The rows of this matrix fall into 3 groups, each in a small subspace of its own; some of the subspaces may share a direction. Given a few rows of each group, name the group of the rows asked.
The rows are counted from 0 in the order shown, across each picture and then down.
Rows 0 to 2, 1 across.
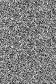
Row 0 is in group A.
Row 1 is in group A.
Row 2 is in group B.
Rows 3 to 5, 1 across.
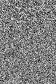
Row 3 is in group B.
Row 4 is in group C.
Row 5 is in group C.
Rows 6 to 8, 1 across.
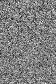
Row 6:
A
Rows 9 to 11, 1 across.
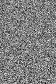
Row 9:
A
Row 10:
C
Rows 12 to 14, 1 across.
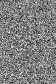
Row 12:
A
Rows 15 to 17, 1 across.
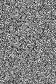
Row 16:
B
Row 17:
C
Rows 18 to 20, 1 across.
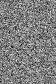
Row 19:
A
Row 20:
B
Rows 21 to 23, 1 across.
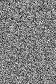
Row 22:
A
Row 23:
A
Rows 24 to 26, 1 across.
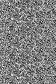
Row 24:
A
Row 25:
B
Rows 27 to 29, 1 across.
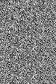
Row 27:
C
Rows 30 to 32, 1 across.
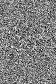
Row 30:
A
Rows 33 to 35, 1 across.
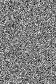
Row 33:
C
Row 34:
C
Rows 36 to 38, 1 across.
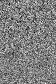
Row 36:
A
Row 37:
C
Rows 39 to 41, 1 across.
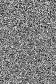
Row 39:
A
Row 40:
A
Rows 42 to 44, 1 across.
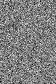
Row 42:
C
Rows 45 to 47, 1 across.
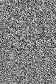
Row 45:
B
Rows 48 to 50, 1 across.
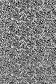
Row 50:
A
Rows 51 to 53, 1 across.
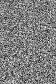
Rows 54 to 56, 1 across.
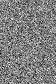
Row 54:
A
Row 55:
B
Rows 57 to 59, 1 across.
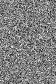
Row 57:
A
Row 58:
A
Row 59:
C
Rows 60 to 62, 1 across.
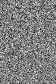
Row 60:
B
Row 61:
C
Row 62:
B
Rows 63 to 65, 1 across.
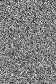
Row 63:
B
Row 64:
C
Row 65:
A
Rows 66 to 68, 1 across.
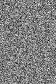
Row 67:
A
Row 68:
A
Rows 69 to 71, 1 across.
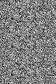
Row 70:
C
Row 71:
B
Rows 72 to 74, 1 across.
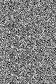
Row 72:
C
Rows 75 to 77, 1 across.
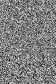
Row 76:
C
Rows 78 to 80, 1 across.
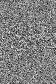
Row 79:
B
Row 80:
B
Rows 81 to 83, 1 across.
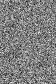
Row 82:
C
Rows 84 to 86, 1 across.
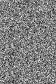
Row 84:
A
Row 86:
C
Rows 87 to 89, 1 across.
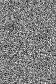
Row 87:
C
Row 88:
A
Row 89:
A
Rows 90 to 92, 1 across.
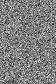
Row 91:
C
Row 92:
C
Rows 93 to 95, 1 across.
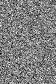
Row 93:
B
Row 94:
B
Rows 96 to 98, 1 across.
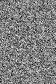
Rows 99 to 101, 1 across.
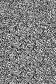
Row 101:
B
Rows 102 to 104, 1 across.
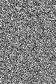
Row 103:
B
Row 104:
B
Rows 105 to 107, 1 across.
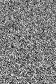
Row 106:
C
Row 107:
A
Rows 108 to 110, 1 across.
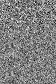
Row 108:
C
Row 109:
C
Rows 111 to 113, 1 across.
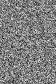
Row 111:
B
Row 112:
B
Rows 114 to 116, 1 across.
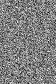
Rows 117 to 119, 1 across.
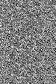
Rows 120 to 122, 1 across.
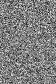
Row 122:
B
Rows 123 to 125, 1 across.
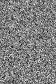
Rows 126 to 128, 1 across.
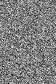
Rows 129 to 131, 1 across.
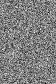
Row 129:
A
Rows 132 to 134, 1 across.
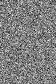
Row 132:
B
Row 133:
C
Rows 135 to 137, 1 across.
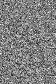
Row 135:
C
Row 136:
B
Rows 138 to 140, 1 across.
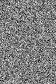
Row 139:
C
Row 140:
C
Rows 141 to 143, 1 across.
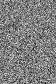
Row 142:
B
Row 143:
A
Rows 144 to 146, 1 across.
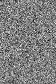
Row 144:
B
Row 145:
C
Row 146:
C
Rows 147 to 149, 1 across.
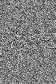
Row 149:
B
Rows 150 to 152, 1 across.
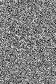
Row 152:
C
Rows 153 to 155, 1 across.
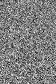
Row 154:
C
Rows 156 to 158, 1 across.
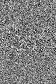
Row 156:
C
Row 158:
A
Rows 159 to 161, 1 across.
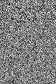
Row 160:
B
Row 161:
C
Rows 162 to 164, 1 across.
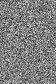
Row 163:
A
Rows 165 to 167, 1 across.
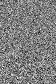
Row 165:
B
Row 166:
C
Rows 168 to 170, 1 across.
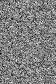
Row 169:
B
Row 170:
B
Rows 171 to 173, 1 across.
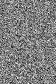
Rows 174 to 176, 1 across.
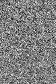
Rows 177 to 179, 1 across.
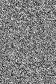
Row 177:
B
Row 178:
C
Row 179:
B
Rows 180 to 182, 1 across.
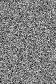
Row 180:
A
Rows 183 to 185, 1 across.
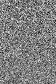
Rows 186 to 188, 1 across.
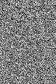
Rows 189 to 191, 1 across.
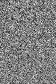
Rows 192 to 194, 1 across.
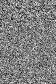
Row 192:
B
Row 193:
B
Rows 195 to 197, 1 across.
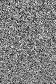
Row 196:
A
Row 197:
B
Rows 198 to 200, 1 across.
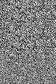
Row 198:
B
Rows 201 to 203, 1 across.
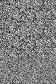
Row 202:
B
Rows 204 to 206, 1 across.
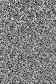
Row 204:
A
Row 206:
B
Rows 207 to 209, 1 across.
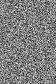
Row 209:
A
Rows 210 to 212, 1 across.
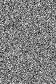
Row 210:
C
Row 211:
C
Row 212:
B
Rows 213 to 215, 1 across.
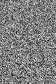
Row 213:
C
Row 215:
B
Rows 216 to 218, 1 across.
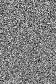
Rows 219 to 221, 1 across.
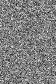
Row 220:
A
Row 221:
C
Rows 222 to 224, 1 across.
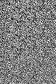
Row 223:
A
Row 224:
B
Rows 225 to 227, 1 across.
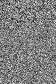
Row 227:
B
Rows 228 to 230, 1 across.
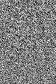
